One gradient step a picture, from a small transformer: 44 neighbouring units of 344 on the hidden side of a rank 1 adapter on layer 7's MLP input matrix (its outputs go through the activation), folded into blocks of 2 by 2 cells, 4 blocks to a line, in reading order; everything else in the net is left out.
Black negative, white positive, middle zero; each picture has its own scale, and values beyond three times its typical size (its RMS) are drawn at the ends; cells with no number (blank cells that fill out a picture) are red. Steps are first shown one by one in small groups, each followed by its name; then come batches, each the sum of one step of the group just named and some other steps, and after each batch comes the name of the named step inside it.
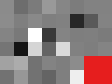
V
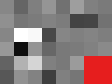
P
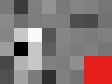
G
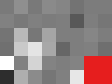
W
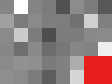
V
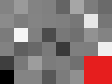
P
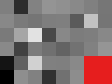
P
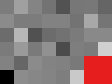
W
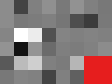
P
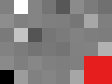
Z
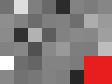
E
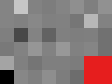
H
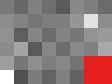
E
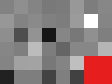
H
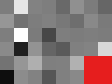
Z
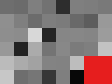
E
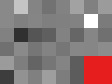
H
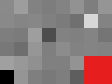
H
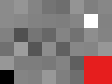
H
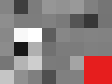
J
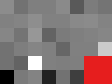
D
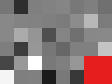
D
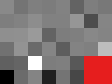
D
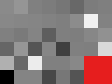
D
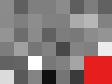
D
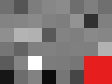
D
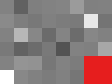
J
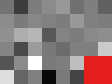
D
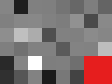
D
